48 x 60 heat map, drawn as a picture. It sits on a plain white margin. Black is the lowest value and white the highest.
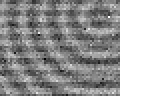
Average level on the scale: 50%. Stripes: horizontal, repeating 8 times. Rings: centred on the top right. Slope: none.
